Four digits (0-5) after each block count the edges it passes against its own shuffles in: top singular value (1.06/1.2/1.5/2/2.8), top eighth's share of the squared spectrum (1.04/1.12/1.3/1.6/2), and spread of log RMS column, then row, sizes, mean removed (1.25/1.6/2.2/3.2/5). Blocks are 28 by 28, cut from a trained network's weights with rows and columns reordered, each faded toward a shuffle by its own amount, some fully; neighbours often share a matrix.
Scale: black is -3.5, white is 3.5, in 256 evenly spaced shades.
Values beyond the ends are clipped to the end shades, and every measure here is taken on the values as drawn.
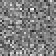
2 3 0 1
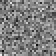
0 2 0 0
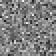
0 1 0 0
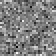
0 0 0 0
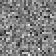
1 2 0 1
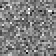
0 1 0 0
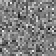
2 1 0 0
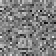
2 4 1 1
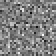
0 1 0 0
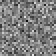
0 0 0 0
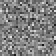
2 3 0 0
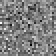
2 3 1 0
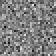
1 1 0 0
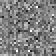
1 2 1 0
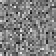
2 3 2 0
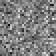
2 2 1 0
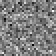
0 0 0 0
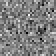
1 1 0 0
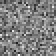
1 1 0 0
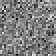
2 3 1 1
